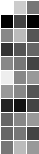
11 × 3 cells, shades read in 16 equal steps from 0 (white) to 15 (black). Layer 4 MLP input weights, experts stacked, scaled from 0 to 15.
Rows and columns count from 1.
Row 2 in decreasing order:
15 15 11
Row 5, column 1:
7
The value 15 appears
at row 2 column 1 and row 2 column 3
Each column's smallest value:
0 3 6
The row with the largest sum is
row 2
